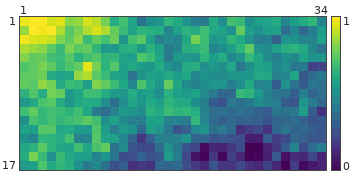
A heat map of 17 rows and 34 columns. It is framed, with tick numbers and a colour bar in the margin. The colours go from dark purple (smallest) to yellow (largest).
The top left is the ninth with the highest average. The field climbs toward the top left. The bottom right is the ninth with the lowest average. There are no regular stripes.
